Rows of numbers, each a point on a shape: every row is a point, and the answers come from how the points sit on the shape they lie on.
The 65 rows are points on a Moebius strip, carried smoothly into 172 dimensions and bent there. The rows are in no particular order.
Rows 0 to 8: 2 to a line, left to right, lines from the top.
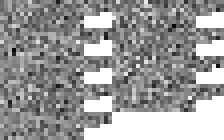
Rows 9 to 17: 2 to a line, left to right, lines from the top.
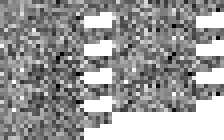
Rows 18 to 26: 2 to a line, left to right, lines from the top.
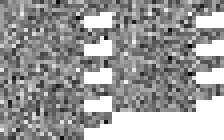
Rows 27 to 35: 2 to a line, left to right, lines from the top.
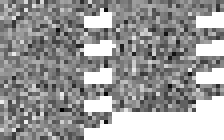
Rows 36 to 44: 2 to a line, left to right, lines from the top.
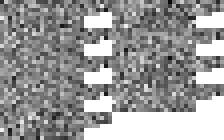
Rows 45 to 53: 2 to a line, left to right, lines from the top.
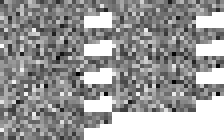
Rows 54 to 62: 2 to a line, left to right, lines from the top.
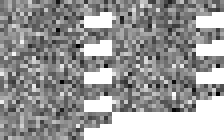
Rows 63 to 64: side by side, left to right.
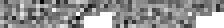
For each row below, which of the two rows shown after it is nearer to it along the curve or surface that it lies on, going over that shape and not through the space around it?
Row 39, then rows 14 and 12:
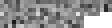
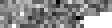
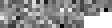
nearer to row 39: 14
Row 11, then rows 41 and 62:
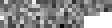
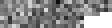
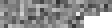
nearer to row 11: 41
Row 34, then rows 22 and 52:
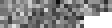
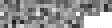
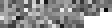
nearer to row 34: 22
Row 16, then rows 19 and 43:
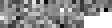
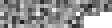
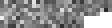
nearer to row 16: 43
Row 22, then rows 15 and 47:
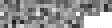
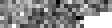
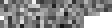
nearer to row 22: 15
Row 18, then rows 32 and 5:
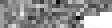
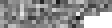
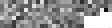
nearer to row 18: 32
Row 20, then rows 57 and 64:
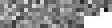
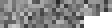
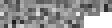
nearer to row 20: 64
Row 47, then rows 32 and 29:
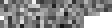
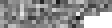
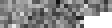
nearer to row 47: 29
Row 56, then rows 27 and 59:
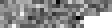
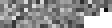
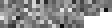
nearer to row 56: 27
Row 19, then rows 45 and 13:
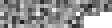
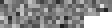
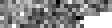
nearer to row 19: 13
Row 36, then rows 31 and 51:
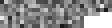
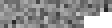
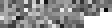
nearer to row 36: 51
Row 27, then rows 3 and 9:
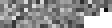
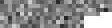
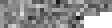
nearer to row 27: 9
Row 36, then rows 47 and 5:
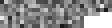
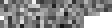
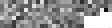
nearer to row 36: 47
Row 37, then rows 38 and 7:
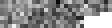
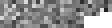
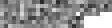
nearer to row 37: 7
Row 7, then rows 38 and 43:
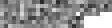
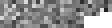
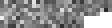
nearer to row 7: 38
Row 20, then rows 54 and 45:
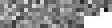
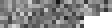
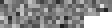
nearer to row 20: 54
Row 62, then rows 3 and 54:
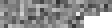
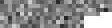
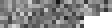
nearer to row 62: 54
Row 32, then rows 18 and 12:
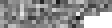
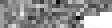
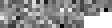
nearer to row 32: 18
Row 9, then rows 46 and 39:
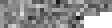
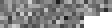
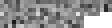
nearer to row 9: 39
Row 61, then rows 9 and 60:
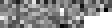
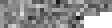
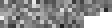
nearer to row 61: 60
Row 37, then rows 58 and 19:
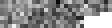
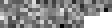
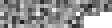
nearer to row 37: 19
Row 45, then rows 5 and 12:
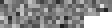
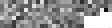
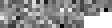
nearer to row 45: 12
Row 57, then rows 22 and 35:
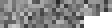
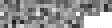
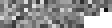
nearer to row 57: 22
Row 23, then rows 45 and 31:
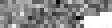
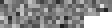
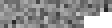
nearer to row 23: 31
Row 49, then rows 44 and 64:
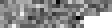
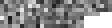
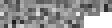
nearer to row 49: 64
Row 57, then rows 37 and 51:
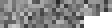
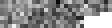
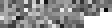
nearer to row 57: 37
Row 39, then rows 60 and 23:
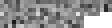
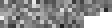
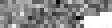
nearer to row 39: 23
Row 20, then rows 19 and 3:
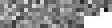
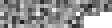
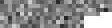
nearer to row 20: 19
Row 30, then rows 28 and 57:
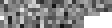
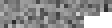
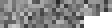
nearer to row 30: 57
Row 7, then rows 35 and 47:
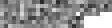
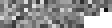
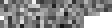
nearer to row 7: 35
